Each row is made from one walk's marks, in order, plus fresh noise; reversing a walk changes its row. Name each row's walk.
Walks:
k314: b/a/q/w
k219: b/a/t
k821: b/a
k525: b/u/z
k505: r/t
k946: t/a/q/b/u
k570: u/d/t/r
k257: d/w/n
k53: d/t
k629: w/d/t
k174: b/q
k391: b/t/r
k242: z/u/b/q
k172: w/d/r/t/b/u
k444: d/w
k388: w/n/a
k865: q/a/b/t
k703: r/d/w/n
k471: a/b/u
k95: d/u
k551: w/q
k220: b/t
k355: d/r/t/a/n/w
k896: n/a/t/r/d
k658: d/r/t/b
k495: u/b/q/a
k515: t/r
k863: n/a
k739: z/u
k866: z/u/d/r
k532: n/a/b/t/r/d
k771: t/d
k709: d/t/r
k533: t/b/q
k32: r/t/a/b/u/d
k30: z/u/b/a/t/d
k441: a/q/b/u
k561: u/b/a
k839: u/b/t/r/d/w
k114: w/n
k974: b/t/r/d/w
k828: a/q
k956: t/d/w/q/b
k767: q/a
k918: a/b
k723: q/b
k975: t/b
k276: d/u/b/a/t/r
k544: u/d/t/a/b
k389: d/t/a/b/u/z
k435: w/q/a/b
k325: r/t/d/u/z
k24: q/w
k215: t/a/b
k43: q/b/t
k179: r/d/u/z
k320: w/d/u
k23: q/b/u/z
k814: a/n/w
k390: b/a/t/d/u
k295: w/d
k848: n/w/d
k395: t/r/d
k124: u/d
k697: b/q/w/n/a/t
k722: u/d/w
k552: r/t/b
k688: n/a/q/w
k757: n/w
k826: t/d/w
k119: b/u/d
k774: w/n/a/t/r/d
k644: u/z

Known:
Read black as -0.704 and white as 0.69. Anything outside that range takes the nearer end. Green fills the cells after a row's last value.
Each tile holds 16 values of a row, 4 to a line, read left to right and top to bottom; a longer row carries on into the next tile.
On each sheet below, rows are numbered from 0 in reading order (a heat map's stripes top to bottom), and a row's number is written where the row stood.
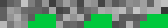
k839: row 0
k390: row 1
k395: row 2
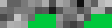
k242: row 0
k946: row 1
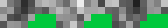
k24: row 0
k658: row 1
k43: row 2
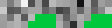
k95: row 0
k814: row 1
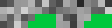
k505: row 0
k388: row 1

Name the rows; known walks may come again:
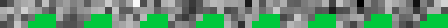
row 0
k505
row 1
k956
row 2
k95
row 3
k24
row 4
k814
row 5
k242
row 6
k441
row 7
k946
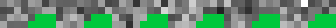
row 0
k390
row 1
k495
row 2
k388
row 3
k866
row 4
k23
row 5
k124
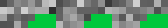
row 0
k395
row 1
k839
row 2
k570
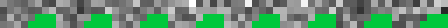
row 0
k697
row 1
k435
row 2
k544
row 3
k257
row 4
k722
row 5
k172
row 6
k723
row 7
k515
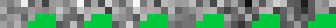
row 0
k276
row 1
k709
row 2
k658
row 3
k389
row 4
k215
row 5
k43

